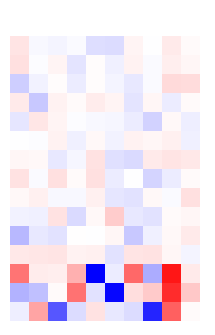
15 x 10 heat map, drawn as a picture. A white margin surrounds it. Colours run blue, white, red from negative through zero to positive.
The bottom right is the ninth with the highest average. There is no overall slope. The halves do not mirror each other. The top middle is the smoothest part. A horizontal seam about 80% of the way down splits the table, and the top part is calmer.
